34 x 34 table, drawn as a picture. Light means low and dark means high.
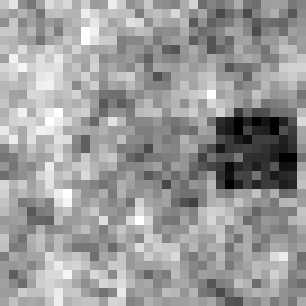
The middle right is the ninth with the highest average. There are no regular stripes. The field is mottled with small blotches. An odd patch, higher than its surroundings, sits in the middle right. Values change most from cell to cell in the middle right.
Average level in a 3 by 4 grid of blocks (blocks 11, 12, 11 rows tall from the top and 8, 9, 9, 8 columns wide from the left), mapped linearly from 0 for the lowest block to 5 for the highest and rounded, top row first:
0 1 2 2 | 0 2 3 5 | 1 1 2 2
